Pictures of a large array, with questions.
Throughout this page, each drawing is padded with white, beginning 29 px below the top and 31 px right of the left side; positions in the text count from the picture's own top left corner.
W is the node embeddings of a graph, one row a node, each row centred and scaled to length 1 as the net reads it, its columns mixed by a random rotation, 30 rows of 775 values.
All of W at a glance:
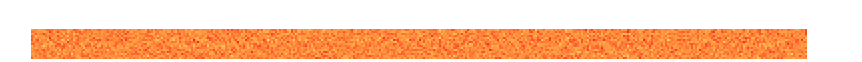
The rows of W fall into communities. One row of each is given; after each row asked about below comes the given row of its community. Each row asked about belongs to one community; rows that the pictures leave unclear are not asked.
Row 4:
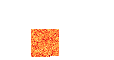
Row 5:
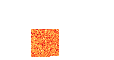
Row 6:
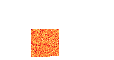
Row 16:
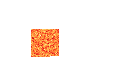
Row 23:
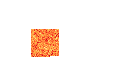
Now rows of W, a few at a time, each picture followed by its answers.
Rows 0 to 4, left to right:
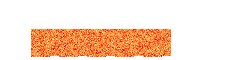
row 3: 6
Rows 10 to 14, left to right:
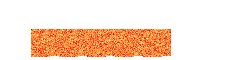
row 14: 16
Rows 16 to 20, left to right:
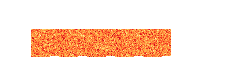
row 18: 23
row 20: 5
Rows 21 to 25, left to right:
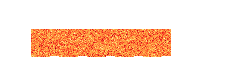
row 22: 6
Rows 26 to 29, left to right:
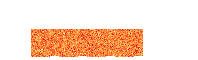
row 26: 4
